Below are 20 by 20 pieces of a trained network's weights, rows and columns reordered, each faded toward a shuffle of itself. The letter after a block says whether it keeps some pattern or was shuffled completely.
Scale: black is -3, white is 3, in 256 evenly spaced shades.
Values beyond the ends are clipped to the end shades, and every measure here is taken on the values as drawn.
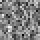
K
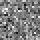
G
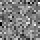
K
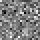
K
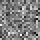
K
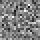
G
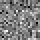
G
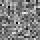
K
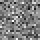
G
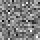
K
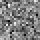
G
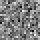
G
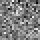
G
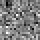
K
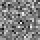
G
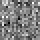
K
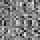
K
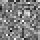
K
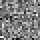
G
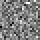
G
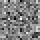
K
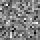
G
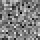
G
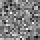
G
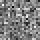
K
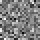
K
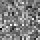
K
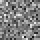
G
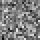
G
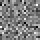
K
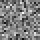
G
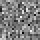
G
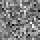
G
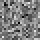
G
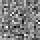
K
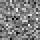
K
